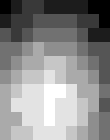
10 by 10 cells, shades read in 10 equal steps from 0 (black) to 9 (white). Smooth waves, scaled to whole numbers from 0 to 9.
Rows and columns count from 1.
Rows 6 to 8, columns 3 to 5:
7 7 8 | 8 8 9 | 8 8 9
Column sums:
41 48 56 60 63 60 56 47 37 25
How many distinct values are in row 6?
5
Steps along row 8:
up same same up down same down down down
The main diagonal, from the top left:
0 2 3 6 7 7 8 7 5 4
